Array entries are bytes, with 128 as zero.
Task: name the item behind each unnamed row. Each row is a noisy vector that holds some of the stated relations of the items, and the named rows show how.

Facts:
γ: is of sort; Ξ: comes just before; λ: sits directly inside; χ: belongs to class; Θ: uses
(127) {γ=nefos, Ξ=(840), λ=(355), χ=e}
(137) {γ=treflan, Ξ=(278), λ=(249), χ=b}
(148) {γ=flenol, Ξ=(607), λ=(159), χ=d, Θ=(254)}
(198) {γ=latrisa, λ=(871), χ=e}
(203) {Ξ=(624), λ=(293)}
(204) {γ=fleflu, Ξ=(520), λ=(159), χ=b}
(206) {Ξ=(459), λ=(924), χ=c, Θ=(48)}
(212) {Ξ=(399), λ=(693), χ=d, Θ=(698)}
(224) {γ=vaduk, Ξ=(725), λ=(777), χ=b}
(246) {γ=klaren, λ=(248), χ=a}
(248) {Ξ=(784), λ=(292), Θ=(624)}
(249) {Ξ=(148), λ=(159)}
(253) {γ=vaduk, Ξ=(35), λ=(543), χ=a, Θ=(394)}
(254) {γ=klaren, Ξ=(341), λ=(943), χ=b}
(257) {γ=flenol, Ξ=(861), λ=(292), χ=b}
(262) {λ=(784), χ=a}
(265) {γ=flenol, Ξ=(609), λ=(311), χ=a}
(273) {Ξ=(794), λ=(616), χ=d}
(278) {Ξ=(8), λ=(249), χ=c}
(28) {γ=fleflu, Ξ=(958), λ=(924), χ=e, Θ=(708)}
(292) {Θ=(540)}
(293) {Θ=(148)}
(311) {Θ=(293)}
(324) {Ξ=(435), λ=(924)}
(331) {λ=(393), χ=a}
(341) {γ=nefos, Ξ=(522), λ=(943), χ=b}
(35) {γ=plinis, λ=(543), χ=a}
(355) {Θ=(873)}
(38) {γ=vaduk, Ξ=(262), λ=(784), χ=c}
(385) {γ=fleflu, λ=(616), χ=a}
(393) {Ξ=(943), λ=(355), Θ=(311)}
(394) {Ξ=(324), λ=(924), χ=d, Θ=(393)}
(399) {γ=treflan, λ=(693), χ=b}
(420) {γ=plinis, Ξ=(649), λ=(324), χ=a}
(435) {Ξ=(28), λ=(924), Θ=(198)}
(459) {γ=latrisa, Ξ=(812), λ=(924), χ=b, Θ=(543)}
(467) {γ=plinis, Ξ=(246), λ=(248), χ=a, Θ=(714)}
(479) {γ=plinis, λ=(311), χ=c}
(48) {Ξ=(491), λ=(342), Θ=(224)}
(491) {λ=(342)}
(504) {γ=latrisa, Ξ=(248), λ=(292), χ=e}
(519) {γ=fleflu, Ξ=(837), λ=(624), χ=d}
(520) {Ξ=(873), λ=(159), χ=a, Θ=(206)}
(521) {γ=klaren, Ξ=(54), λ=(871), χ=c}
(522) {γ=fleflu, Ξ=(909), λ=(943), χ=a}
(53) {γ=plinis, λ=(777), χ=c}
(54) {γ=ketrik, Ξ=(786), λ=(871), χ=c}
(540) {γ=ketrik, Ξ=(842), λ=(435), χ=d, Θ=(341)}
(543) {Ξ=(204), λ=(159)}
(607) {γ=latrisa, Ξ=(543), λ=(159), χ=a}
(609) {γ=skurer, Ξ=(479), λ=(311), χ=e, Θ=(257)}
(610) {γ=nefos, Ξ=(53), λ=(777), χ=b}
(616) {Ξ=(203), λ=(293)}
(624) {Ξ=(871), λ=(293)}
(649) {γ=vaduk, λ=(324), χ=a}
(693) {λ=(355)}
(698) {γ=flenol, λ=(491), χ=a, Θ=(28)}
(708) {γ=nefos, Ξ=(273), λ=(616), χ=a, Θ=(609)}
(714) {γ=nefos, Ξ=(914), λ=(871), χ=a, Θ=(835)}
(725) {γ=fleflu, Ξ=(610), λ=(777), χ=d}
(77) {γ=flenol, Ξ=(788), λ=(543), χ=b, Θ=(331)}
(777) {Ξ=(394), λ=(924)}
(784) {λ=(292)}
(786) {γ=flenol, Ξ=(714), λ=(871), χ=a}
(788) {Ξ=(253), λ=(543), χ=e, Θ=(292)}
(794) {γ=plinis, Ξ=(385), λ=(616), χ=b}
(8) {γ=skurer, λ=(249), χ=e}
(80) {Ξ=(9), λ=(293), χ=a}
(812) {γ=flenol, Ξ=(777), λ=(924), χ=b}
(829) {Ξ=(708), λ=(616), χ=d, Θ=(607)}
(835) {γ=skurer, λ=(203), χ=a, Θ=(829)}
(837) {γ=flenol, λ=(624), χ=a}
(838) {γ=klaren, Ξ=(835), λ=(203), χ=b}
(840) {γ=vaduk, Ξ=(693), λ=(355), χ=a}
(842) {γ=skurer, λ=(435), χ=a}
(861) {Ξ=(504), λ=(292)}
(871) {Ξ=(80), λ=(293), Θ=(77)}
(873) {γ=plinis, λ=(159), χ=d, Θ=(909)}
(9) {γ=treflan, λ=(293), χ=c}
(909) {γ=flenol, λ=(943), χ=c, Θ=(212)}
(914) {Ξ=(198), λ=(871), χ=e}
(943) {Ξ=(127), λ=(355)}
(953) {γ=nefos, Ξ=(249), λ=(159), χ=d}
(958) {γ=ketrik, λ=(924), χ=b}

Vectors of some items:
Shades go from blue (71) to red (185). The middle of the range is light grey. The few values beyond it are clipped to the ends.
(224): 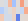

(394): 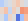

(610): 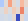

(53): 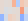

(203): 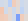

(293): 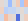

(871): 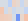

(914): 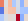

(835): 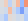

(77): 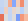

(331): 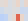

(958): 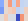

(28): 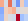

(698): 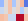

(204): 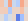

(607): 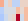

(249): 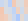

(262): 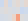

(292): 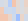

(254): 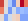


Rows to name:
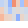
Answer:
(393)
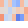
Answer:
(459)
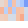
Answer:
(355)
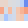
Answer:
(212)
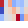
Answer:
(198)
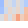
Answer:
(649)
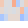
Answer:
(479)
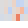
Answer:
(522)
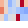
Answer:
(246)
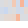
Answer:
(206)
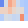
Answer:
(708)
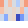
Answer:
(794)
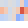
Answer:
(725)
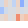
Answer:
(840)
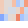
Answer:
(35)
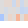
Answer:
(80)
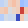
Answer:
(953)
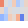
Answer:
(9)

